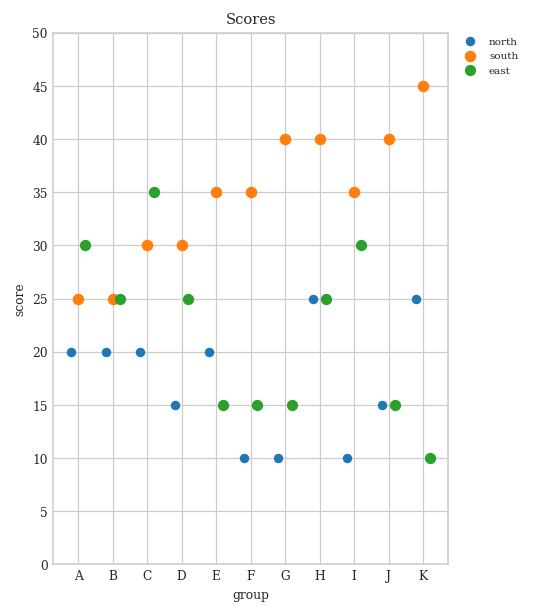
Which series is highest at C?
east
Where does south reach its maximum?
K
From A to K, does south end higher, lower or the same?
higher
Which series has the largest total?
south
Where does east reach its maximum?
C
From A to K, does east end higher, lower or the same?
lower
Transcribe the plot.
Title: Scores
x-axis: group, ticks A B C D E F G H I J K
y-axis: score, ticks 0 5 10 15 20 25 30 35 40 45 50
Legend: north, south, east
Values:
north: 20 20 20 15 20 10 10 25 10 15 25
south: 25 25 30 30 35 35 40 40 35 40 45
east: 30 25 35 25 15 15 15 25 30 15 10
